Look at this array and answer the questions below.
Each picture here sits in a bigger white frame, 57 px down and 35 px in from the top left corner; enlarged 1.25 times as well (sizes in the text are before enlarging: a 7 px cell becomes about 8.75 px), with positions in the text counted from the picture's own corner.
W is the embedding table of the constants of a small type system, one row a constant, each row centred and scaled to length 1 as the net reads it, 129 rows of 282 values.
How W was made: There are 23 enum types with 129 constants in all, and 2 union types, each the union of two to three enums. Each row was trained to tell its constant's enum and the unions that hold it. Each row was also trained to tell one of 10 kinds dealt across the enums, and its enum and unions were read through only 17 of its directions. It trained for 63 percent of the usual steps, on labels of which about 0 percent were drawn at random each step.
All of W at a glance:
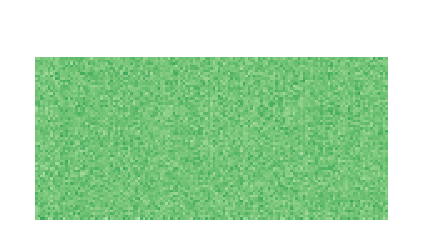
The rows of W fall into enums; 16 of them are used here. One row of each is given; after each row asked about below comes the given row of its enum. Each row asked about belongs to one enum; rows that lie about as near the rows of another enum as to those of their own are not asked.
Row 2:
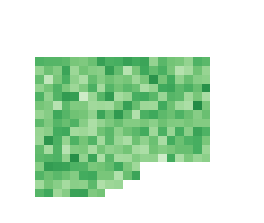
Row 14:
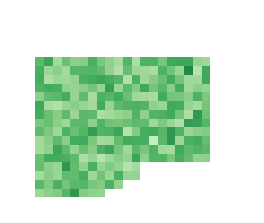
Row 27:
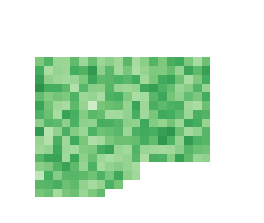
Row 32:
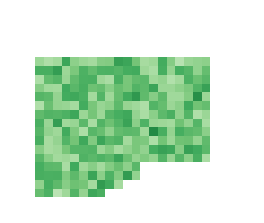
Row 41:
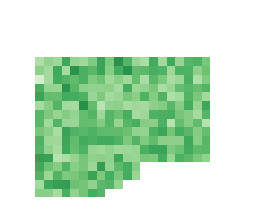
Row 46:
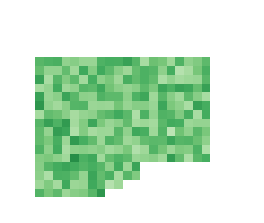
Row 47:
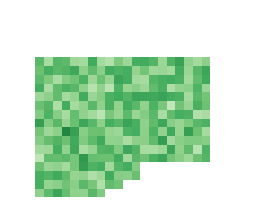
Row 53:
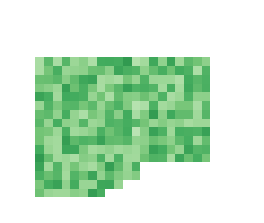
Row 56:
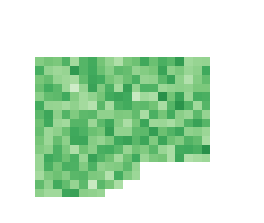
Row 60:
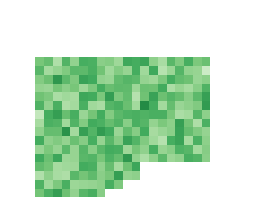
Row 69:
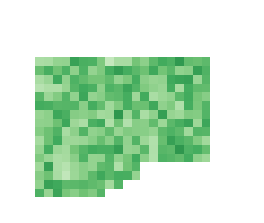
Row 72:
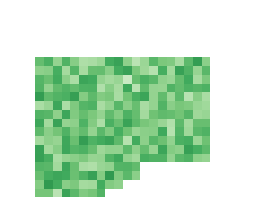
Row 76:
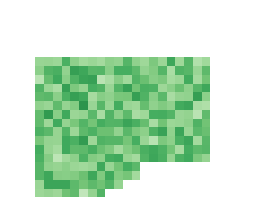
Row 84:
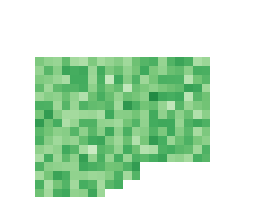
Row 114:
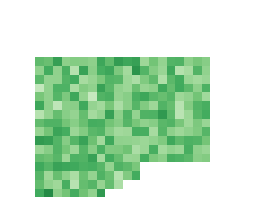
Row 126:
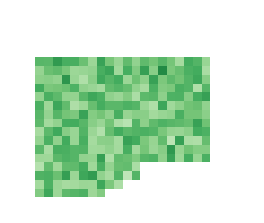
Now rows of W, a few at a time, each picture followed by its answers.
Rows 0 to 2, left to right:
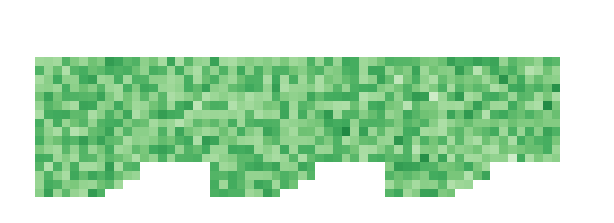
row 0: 60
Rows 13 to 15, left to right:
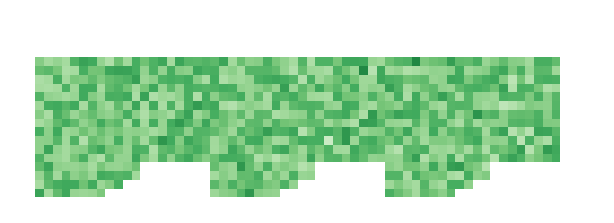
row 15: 53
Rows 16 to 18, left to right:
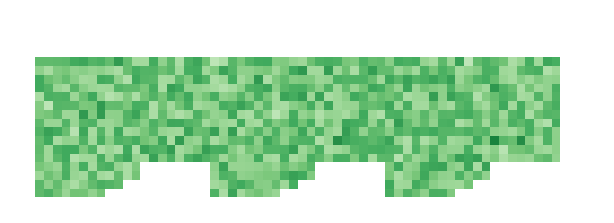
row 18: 46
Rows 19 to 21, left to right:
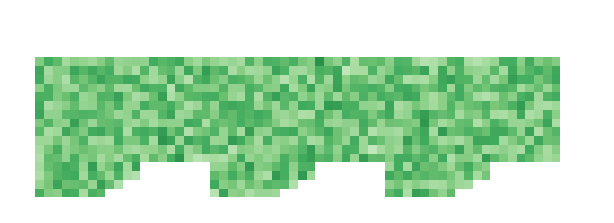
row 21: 126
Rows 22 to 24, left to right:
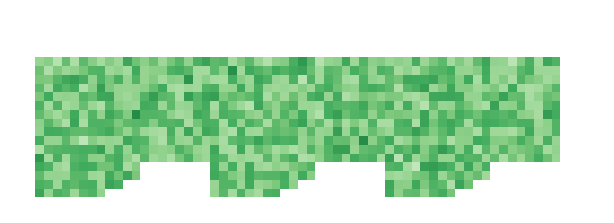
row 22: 114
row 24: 114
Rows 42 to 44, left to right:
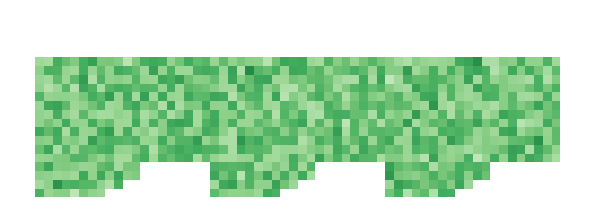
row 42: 84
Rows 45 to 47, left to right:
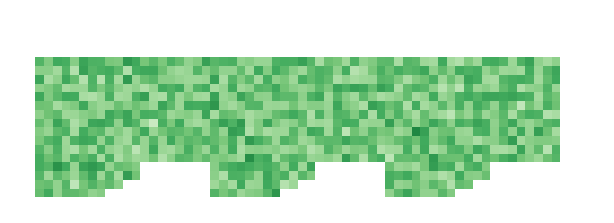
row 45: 41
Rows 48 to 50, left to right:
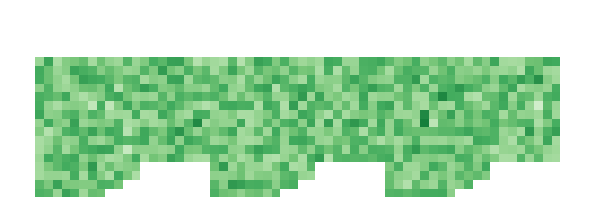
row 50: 126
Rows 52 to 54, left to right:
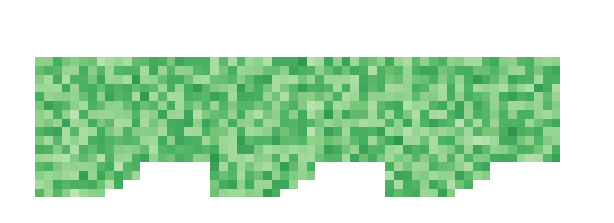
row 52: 84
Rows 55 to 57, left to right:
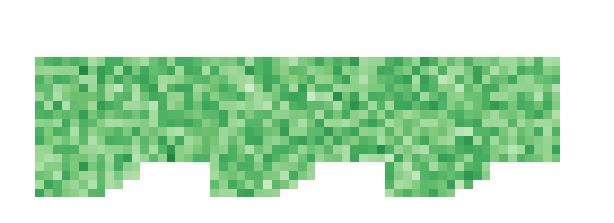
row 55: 46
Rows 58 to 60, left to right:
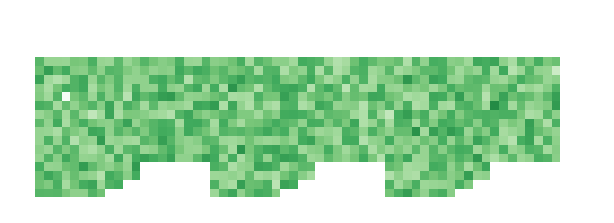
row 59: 76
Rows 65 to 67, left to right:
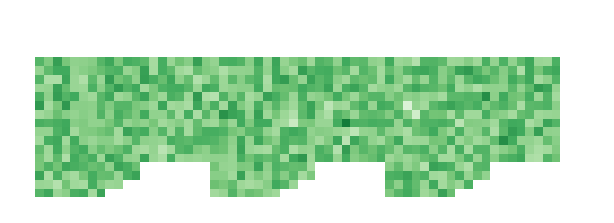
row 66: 84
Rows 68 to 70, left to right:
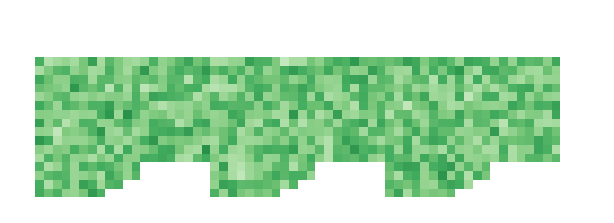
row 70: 41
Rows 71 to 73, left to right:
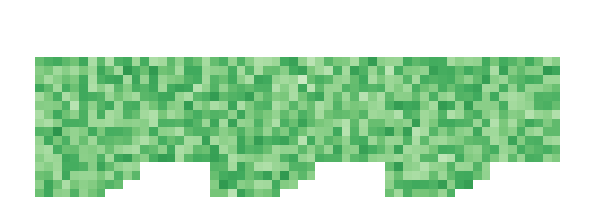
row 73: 76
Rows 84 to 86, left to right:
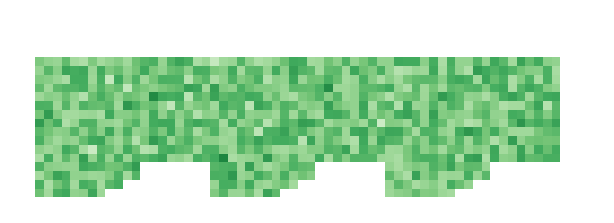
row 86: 84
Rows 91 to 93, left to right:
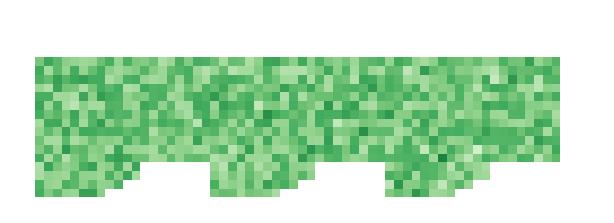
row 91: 46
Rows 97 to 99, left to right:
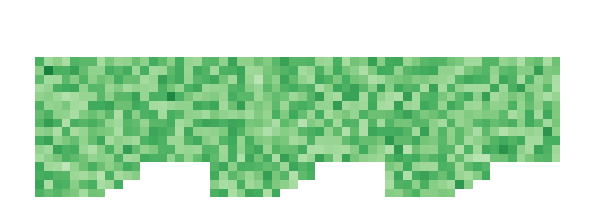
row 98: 126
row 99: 27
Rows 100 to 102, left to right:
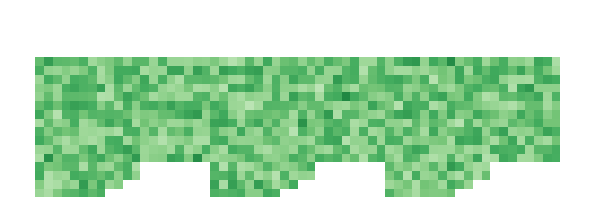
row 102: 53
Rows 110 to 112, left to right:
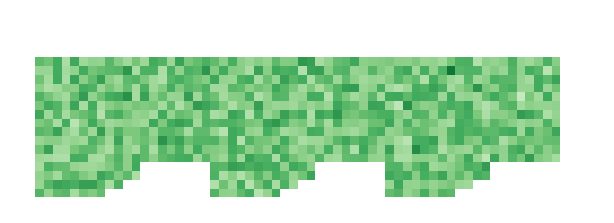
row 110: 46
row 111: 114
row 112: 126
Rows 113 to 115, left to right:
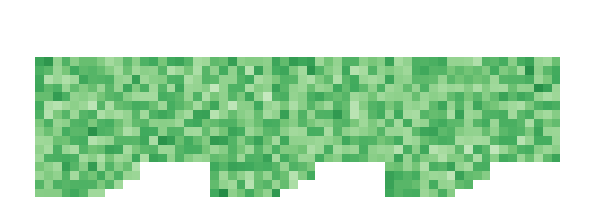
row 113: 14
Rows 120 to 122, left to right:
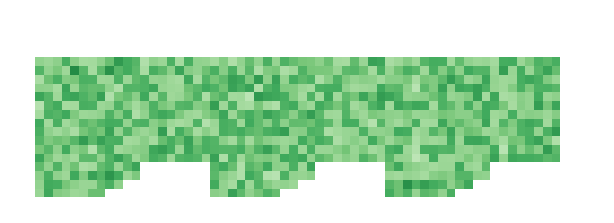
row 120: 60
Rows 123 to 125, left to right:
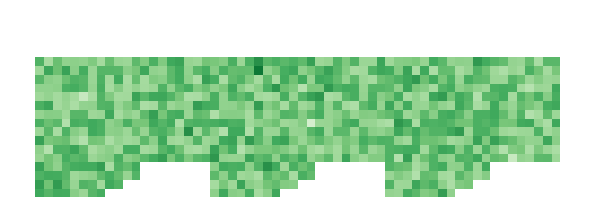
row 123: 114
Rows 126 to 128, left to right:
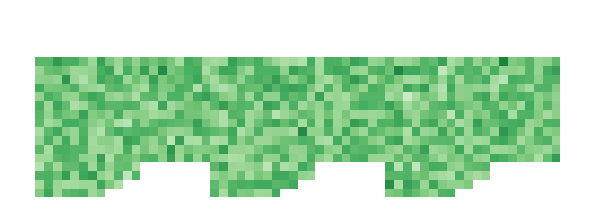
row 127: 76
